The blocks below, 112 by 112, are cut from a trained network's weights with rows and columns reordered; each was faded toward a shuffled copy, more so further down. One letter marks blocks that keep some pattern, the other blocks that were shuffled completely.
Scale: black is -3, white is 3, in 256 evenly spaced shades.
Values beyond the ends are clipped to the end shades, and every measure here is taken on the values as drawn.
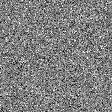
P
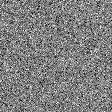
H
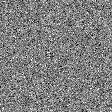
H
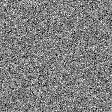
H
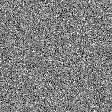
H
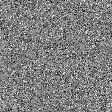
H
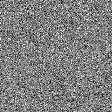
P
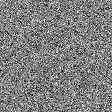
P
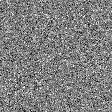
H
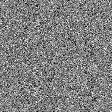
P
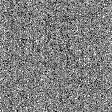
P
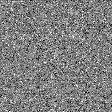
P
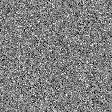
P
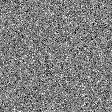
H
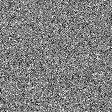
H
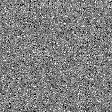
P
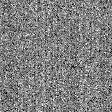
P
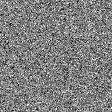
P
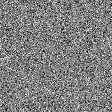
P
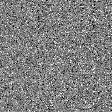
P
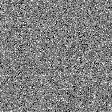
P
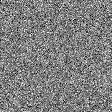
H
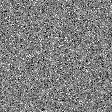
H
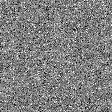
P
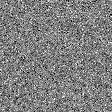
H
